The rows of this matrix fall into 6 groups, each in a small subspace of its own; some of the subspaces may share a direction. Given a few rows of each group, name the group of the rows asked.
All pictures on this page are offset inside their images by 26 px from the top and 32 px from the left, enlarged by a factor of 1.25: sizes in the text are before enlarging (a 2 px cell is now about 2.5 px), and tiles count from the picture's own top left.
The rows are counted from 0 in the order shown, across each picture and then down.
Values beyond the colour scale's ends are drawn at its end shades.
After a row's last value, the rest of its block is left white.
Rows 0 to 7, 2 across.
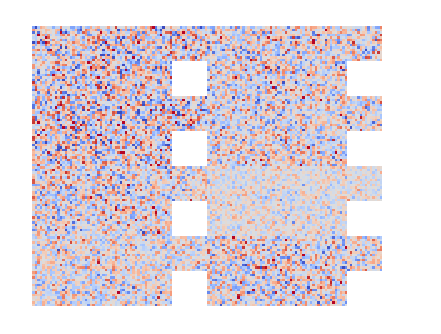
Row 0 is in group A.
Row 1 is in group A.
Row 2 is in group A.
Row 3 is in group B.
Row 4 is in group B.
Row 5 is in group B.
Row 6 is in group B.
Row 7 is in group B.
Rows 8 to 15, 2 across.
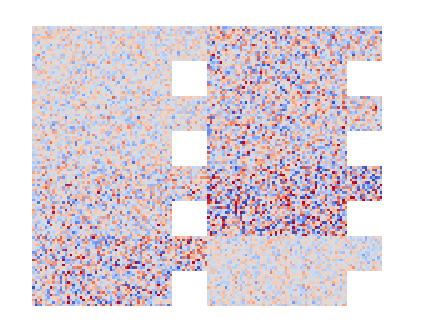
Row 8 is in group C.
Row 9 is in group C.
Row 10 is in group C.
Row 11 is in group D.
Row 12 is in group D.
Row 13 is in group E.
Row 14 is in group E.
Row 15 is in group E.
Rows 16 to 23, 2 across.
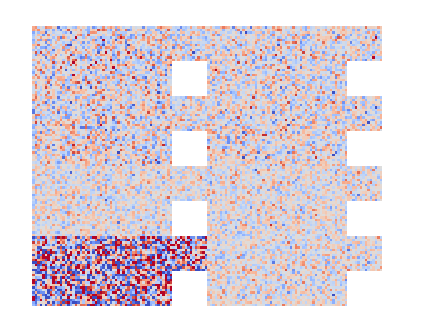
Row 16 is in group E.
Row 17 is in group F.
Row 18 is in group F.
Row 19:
D
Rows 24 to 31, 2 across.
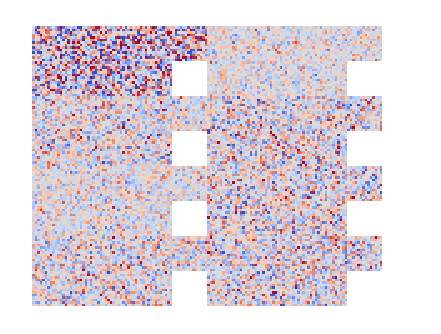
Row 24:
A
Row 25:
A
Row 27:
B
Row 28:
F
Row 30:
C
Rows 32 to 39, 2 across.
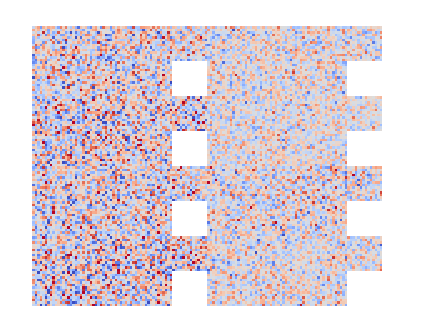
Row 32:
D
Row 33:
C
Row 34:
A
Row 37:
A
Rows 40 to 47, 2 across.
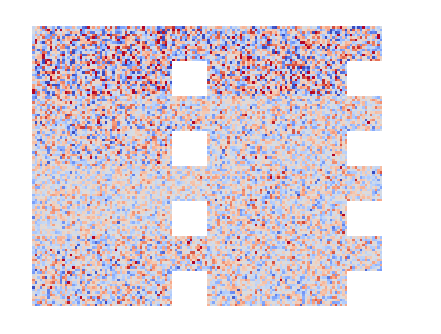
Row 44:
D
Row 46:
E
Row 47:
B
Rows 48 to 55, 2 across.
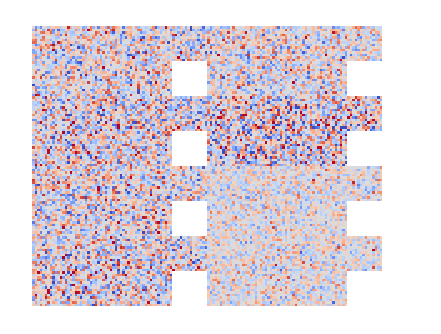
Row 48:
E
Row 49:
F
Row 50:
E
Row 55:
F
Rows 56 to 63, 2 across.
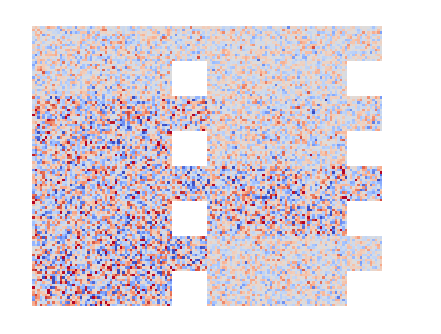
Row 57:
C
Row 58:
C
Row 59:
A
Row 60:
E
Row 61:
B
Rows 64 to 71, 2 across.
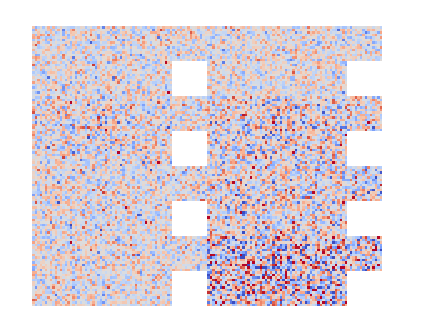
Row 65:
C
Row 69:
E
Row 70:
B
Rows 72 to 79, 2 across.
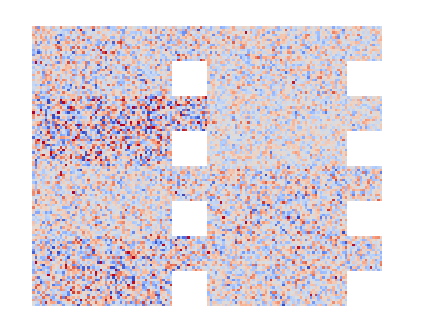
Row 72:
A
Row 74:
A
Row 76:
A
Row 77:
C
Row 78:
F
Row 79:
A
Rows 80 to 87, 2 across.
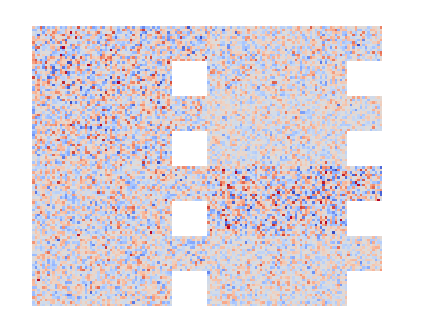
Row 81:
A
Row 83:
F
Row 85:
A
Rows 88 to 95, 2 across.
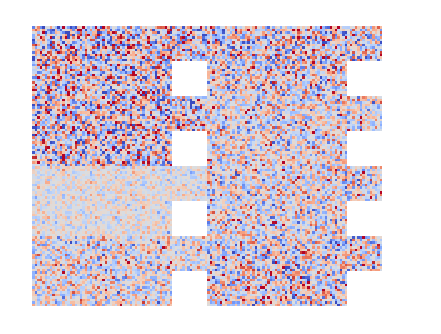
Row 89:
A
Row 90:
C
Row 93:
A
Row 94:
F
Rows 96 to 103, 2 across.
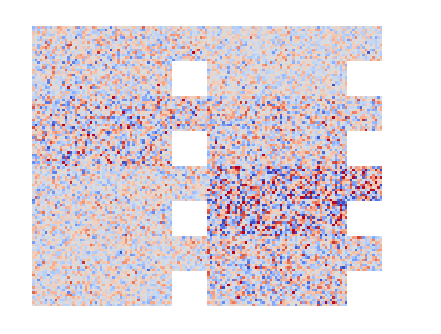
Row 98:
C
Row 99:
B
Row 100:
B
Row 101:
E
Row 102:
C
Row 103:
F
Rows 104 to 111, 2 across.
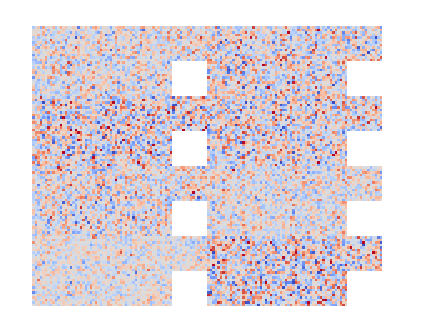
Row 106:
E
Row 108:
E
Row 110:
C
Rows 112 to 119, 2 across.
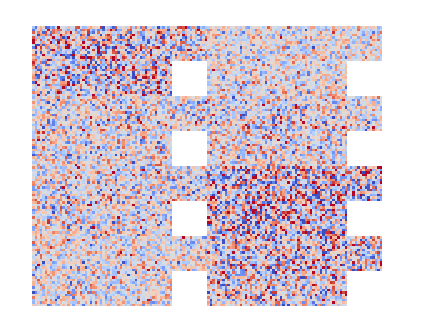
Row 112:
F
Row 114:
C
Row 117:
C
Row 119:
A
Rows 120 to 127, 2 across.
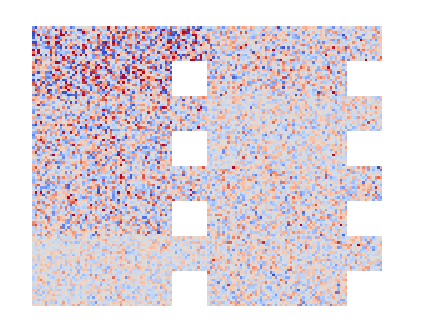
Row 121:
B
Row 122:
F
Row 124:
E
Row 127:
B
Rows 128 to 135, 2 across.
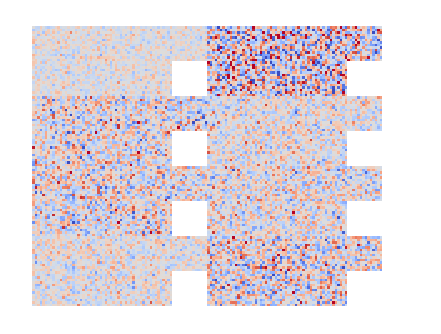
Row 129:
B
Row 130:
E
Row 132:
F
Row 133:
C
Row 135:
B
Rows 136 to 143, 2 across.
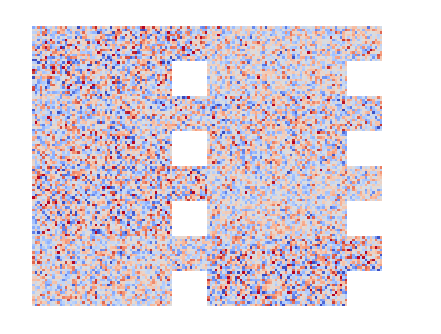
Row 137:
E
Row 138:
F
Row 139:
C
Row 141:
B
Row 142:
A
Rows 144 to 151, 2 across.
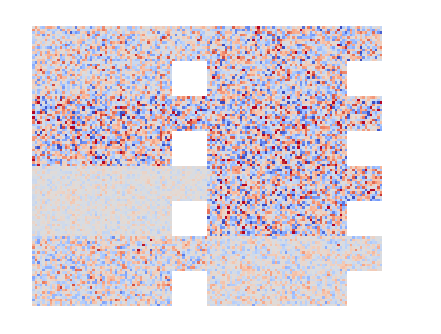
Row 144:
F
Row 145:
B
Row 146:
A
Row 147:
C
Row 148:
B
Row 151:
F
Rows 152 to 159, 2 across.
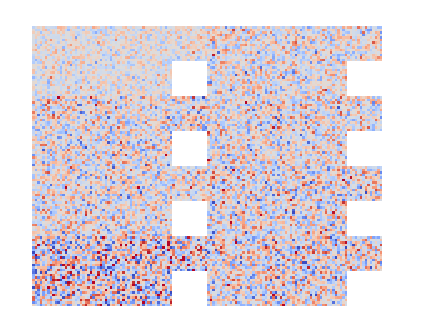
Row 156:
C
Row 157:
C
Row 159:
A
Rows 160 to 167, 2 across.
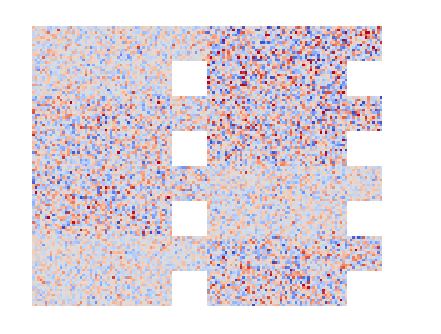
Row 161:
C
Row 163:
A
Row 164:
F
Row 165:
F
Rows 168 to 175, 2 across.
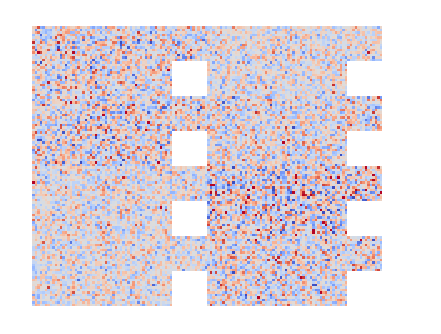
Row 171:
E
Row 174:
E
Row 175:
A
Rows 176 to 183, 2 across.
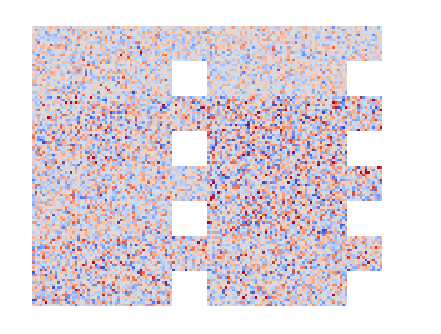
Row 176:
C
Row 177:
E
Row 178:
F
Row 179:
E
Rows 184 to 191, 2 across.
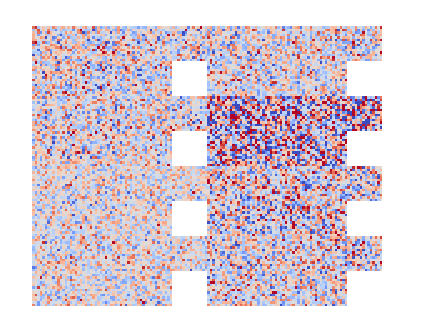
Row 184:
A
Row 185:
A
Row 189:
F
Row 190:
B
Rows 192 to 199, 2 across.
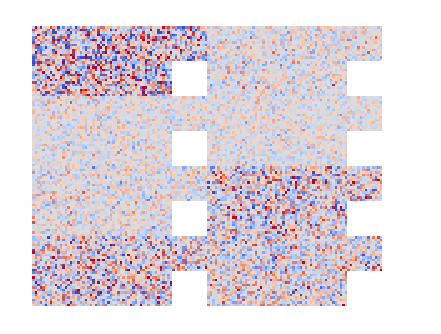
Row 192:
B
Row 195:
B
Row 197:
A
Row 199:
E
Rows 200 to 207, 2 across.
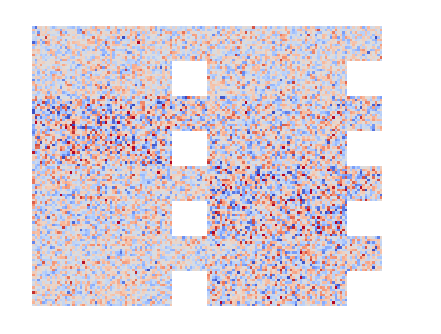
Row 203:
B
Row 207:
F
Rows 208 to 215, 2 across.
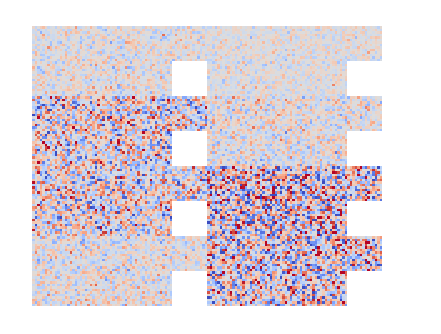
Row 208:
F
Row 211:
B
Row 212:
A
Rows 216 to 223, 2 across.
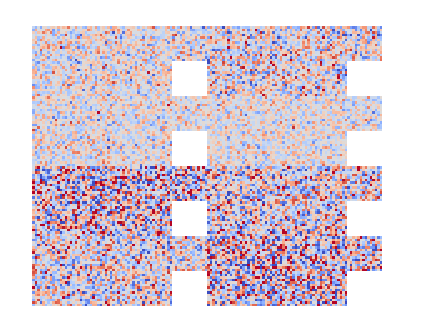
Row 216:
E
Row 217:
B
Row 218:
B
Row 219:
E
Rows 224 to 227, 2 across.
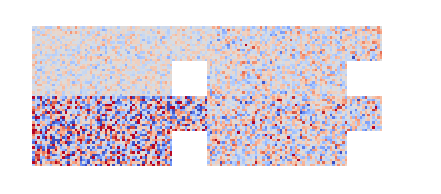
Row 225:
E
